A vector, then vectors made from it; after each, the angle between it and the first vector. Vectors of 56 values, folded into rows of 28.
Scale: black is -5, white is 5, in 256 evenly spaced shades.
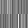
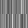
partly opposed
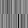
nearly opposite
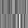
partly opposed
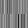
nearly opposite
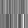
orthogonal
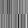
nearly opposite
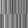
partly aligned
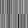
nearly opposite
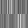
partly aligned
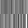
partly opposed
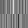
partly opposed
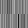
nearly opposite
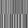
partly aligned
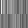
orthogonal
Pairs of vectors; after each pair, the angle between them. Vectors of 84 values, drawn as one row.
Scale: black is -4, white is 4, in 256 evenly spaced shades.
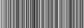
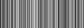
nearly opposite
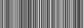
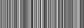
partly opposed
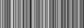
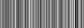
orthogonal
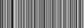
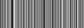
nearly parallel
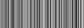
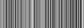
partly aligned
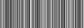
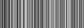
orthogonal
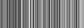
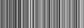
nearly parallel
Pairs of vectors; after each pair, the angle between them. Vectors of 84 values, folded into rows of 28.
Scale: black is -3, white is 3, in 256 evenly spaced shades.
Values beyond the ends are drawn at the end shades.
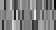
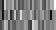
partly opposed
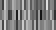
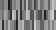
partly aligned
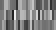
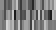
nearly opposite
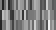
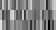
nearly opposite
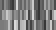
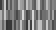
orthogonal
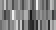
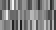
partly opposed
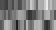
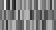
orthogonal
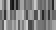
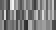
nearly opposite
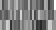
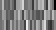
partly opposed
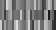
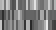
partly aligned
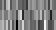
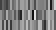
partly opposed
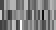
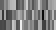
nearly parallel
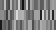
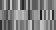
nearly parallel
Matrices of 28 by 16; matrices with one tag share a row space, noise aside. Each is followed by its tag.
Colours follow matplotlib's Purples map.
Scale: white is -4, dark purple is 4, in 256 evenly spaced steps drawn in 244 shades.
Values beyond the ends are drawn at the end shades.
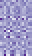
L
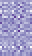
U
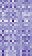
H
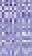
H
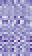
U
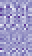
L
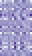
U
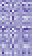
H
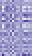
H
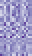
L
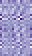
U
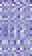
U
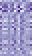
U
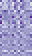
U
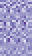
L
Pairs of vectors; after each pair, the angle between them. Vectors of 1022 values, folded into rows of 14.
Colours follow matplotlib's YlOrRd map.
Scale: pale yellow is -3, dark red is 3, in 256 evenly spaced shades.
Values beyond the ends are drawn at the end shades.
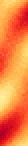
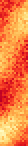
nearly opposite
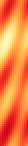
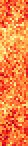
partly aligned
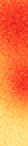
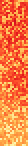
partly aligned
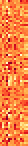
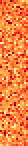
partly opposed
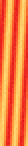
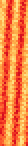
nearly opposite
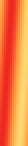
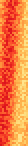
nearly parallel
